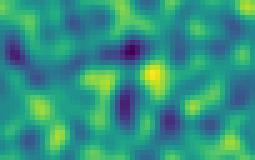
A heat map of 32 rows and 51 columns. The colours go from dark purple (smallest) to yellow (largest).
There are no lone odd cells. The field is mottled with small blotches. Overall the values sit about 50% of the way up the scale. The centre is the roughest part.
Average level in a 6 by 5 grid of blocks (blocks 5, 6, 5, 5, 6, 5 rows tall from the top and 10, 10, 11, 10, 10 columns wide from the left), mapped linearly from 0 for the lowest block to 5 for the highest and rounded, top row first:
4 2 4 3 3 / 1 2 1 2 1 / 0 2 3 4 3 / 3 3 2 4 2 / 4 4 2 1 2 / 2 4 3 3 5
